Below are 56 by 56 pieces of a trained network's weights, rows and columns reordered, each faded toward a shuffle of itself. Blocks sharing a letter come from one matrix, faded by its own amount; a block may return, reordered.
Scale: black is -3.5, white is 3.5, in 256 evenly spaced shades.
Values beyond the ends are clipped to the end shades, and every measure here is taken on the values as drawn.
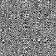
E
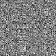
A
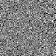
E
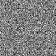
A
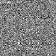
E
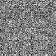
A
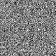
A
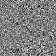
E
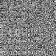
A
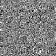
E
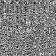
E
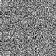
A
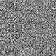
A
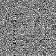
E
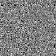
E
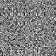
A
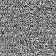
A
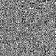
E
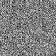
A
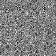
E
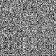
A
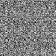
A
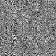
E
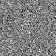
E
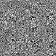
E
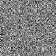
E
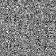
E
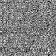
A
